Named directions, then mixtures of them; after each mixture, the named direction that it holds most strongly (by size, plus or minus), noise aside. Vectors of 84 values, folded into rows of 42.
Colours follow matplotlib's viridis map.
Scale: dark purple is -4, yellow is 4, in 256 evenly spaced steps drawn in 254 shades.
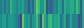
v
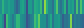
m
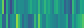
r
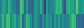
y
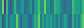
r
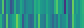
r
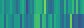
m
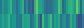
v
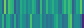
r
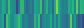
m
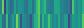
r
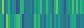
y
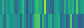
m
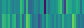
y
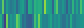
m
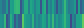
y
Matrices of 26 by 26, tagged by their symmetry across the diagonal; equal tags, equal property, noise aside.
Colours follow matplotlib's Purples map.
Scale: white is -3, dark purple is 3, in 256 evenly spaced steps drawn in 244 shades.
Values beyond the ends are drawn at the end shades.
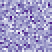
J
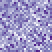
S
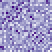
S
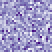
J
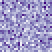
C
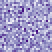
J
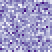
C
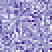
J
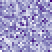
J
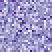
C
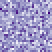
J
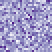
C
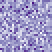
C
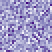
J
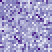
S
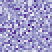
J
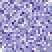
S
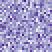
C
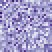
S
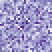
S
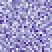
C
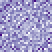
S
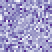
S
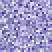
J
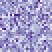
C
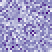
S
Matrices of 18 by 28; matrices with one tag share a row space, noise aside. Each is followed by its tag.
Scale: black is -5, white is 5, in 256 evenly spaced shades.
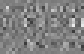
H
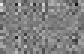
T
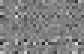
T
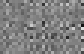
H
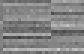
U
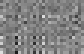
T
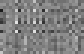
T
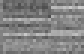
U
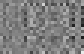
H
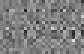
H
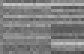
U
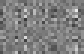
T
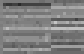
U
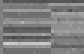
U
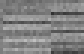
U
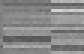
U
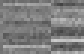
U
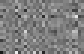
T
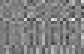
H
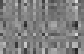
T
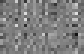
T
